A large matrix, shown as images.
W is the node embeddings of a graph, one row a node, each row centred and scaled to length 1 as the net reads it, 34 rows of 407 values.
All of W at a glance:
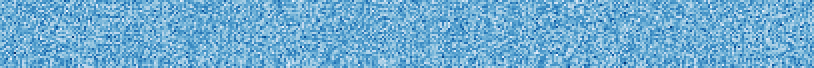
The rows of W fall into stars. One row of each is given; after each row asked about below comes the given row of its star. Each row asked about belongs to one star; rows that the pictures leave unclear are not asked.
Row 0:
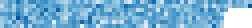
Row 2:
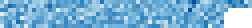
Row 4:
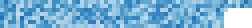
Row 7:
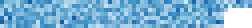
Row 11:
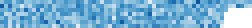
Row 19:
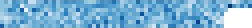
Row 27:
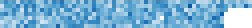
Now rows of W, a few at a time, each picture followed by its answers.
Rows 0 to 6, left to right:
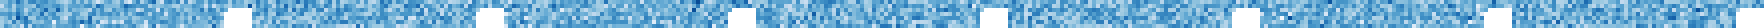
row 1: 27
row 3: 2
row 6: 4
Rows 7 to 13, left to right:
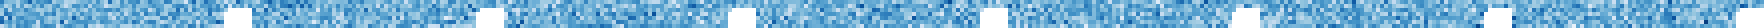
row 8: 0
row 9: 2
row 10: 2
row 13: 4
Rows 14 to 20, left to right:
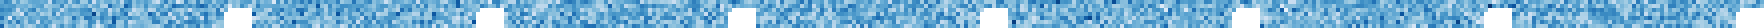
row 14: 4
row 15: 19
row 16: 2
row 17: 19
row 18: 0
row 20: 11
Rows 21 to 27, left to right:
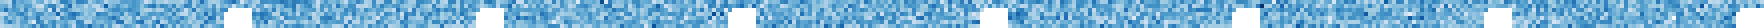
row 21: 2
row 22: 0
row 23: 7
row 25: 0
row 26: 11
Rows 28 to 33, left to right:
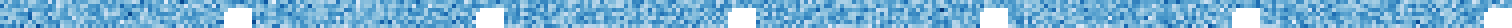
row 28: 19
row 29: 7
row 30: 7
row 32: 4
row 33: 7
